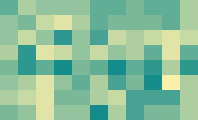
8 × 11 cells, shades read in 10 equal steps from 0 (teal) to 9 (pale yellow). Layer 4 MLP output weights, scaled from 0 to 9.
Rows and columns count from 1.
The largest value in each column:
6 7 8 8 6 7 7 6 7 9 7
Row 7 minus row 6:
1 1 0 -1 1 0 5 -2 2 -7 0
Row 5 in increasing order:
0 0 1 1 1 3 3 3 4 4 6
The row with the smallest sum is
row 5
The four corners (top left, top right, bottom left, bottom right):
3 6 4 6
